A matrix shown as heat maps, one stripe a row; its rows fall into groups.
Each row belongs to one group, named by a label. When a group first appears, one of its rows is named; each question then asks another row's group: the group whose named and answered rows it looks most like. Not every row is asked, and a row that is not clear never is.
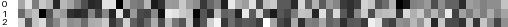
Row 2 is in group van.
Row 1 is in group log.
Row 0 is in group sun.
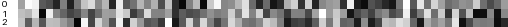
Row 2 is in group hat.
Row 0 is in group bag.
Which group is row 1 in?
hat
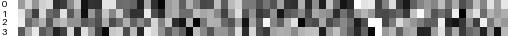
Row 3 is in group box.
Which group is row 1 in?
sun
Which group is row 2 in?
van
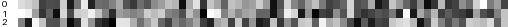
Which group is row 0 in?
bag
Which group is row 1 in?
bag
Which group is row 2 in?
box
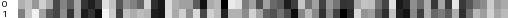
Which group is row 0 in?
sun
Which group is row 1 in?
sun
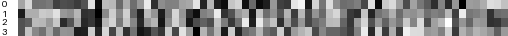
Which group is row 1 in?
log
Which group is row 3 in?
log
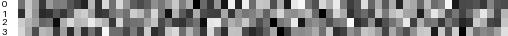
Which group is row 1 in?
box
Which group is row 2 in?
bag
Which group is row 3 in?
sun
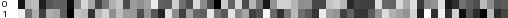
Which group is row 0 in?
box
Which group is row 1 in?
hat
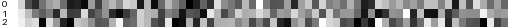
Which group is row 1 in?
bag
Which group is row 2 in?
hat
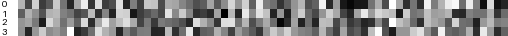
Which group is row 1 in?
log
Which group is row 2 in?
hat
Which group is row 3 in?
van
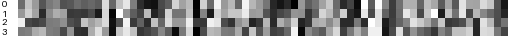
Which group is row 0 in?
log
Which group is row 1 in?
log
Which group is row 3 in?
van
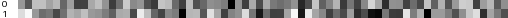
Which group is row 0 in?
van
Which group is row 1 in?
bag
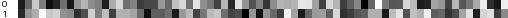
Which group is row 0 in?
box
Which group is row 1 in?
van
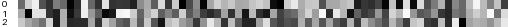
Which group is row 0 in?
bag
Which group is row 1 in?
box
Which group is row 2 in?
sun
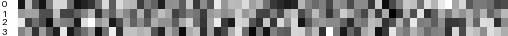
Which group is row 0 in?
log
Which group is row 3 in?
sun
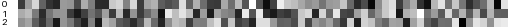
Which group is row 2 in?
sun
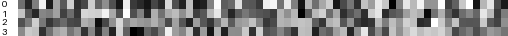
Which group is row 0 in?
van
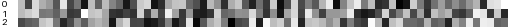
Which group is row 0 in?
sun
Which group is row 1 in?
bag
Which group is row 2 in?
van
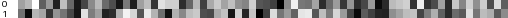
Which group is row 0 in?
bag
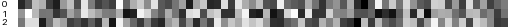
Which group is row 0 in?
box
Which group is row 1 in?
bag
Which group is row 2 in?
log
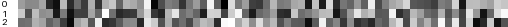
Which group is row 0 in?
sun
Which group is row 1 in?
sun
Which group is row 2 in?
hat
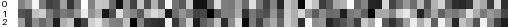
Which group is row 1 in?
box
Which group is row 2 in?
van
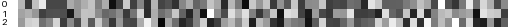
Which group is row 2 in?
hat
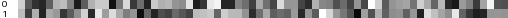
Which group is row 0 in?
van
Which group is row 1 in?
hat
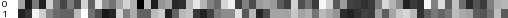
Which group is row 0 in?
hat
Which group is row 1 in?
box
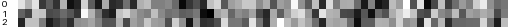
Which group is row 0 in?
bag
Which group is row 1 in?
box
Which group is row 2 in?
box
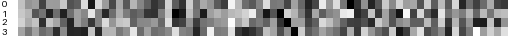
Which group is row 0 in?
hat
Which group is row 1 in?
bag
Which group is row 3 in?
sun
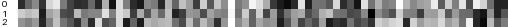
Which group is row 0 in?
log
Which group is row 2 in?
hat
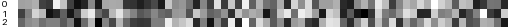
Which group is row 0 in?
log
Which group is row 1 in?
box
